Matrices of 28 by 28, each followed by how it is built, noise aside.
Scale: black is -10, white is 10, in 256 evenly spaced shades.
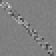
banded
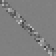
banded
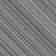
Toeplitz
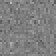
low rank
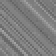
Toeplitz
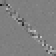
banded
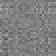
low rank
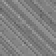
Toeplitz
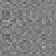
low rank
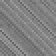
Toeplitz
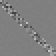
banded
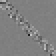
banded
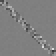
banded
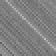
Toeplitz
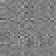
low rank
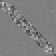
banded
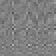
low rank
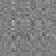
low rank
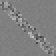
banded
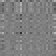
low rank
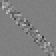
banded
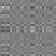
low rank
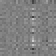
low rank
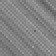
Toeplitz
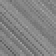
Toeplitz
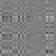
low rank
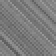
Toeplitz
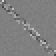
banded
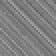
Toeplitz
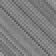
Toeplitz
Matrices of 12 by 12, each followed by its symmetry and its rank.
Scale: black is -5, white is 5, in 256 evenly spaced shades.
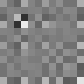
symmetric, rank two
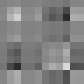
symmetric, rank one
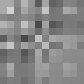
symmetric, rank two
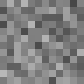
antisymmetric, full rank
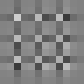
symmetric, rank one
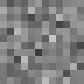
antisymmetric, full rank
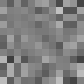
antisymmetric, rank two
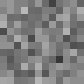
neither, full rank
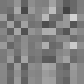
neither, rank two
